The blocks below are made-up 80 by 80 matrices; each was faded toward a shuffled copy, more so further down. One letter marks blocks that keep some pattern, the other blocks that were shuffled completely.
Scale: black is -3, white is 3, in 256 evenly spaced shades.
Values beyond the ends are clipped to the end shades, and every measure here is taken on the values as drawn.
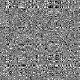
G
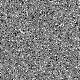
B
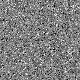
B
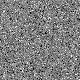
B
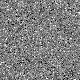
B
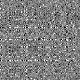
G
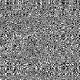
G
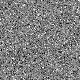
B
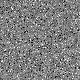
B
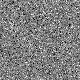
B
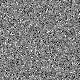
B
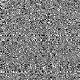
G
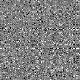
G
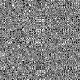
G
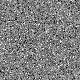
B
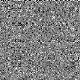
G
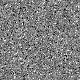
B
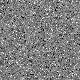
B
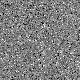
B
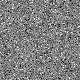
B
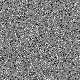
B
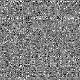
G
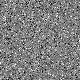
B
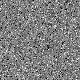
B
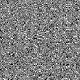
G
